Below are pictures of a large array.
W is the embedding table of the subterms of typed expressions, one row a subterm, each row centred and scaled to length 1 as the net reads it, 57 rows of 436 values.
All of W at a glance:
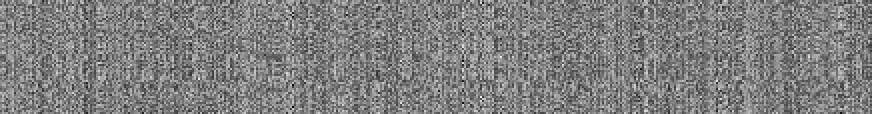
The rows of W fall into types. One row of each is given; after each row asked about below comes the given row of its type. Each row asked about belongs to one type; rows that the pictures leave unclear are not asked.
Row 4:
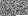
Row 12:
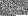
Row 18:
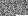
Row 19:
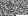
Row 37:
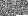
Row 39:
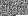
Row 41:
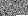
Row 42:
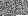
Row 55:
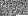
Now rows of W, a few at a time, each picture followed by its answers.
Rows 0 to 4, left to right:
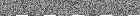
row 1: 41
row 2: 55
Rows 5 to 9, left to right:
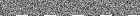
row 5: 12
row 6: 39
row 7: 12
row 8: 39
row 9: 41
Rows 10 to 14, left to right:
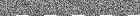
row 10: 37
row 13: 4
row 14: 12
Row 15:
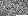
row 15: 41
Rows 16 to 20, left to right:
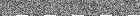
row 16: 55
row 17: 42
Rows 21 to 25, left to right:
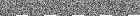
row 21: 37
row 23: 39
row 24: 18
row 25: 19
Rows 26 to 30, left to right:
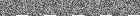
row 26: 42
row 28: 37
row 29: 37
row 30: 41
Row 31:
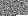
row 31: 39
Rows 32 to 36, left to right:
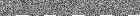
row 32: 4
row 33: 39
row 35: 4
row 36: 12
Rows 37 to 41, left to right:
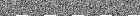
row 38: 39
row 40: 42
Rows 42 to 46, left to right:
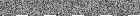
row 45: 37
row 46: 42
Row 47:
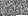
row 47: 42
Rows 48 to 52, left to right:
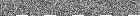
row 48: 19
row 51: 41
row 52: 55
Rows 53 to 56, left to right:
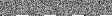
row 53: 42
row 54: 12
